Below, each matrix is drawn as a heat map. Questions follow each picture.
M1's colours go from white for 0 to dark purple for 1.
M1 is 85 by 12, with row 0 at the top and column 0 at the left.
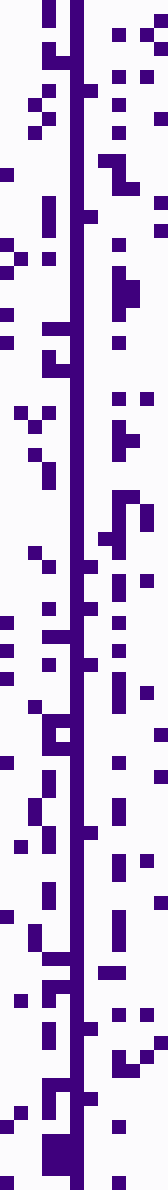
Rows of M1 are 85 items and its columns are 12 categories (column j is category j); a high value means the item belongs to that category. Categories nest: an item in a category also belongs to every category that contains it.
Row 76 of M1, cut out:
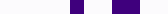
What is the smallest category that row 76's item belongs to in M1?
9
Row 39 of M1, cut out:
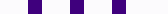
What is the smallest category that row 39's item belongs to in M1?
2
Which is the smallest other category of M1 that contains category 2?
8
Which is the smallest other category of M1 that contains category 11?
3
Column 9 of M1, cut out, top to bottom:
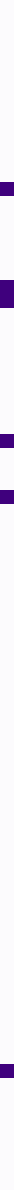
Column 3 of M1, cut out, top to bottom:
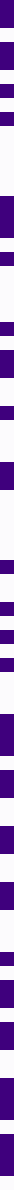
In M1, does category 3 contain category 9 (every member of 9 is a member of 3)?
no
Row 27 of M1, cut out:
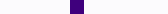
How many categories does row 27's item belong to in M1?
1
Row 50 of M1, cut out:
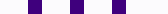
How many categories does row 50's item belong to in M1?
3
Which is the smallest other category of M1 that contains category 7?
8
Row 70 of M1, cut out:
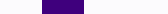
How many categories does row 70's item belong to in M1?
3
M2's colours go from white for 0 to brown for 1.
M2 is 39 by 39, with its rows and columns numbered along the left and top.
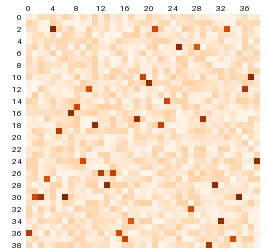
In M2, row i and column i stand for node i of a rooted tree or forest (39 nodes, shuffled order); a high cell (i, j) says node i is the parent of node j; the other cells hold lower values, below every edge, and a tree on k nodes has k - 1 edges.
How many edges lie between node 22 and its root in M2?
7
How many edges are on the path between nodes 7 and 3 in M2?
6
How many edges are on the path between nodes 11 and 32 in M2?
4
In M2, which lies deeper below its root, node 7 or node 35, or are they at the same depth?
node 7
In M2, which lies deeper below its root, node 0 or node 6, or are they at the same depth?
the same depth
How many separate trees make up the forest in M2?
2
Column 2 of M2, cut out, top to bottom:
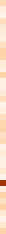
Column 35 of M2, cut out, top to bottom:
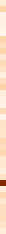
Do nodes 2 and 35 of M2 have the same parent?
yes
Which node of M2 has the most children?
30
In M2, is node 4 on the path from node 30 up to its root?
no
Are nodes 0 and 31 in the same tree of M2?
yes
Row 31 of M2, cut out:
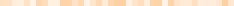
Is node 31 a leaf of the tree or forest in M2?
yes
